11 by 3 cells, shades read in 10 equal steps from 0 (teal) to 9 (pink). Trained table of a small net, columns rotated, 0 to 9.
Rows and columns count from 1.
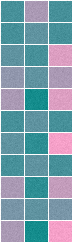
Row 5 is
6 0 8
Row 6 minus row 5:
-4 3 -6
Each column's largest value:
6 6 9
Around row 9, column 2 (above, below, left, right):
3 3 6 7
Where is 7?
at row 9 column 3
